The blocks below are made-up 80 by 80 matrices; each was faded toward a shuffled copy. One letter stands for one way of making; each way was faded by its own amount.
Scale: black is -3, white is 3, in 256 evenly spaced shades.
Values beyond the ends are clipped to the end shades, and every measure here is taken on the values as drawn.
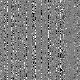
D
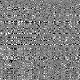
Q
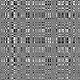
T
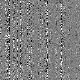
D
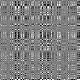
T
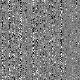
D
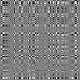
T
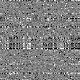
Q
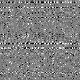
Q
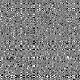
Q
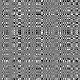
T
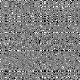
Q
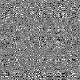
Q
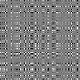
T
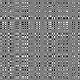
T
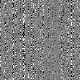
D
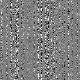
D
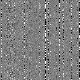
D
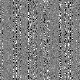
D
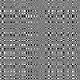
T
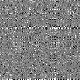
Q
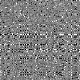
Q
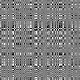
T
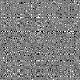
Q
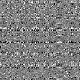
Q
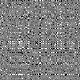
Q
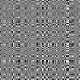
T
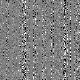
D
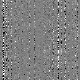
D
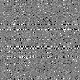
Q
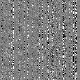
D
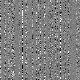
D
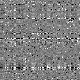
Q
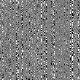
D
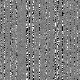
D
